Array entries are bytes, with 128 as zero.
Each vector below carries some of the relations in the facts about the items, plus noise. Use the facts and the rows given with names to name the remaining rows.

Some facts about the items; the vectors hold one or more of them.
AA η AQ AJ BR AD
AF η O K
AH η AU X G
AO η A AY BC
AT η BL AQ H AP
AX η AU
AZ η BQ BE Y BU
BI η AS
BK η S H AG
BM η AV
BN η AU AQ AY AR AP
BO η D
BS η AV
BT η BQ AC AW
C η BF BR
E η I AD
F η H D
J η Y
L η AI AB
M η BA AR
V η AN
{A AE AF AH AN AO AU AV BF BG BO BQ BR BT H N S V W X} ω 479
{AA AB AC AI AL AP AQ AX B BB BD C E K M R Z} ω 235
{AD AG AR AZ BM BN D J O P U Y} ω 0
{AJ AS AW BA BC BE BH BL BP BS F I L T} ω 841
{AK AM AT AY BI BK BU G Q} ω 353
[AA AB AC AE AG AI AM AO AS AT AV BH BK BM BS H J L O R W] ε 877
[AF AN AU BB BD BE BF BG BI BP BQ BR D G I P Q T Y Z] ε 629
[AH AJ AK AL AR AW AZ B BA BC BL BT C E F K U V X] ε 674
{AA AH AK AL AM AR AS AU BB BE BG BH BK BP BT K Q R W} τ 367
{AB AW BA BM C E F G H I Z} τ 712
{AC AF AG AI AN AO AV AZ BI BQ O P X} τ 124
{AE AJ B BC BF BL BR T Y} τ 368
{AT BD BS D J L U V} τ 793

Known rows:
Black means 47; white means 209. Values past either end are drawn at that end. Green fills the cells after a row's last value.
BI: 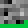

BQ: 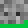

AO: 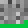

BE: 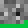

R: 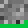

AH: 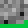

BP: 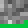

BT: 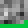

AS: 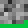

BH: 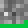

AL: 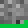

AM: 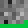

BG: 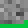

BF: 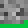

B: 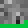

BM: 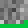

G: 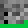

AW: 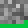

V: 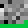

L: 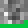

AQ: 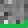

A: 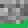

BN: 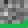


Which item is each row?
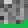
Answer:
AB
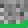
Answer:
S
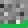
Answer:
H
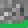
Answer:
BL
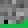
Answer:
AK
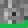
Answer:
BA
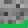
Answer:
AF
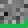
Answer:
AX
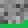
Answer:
AU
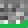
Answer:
O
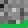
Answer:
X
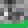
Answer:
BS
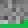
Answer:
AD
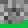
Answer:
D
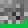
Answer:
F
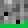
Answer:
Z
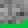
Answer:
N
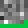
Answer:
AI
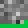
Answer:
K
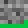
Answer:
P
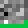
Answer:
AC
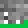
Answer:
AG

